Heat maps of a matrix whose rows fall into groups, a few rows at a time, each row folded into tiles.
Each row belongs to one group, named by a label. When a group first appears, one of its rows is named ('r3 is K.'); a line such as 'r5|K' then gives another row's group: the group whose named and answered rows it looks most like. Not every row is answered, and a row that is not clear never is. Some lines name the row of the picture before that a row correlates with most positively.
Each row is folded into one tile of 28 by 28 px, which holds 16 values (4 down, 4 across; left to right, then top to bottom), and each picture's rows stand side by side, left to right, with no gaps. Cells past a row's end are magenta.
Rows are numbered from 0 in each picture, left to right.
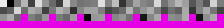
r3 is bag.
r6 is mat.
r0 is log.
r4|log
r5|bag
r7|bag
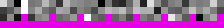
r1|bag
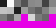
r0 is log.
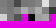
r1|bag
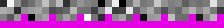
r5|bag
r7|bag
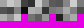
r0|mat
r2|bag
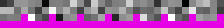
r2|bag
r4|bag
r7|mat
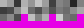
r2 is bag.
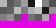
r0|log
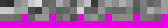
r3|log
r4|mat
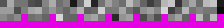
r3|log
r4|bag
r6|log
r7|mat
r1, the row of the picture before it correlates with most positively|0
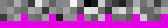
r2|bag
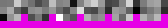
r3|mat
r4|mat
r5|mat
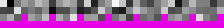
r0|log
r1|mat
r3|log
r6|log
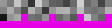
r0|bag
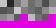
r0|log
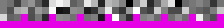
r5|log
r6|log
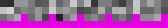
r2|bag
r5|mat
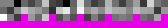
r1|mat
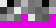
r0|log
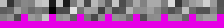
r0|log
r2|log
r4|log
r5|bag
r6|log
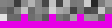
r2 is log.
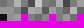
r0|bag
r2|log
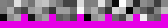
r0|bag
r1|bag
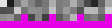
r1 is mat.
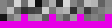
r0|bag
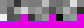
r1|bag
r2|bag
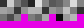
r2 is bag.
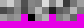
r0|mat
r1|bag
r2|log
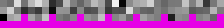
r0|bag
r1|mat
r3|mat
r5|mat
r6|bag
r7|log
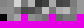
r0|bag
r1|log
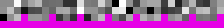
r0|bag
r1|mat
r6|log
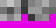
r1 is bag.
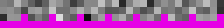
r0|bag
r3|bag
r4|log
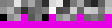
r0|bag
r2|log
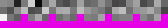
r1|log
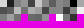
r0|log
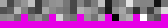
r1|log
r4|bag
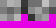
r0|mat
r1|bag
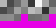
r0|log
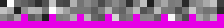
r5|log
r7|mat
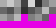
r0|mat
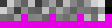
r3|mat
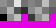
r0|bag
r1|bag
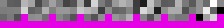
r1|log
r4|mat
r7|bag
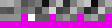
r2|log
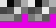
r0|log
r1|log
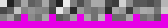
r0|log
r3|mat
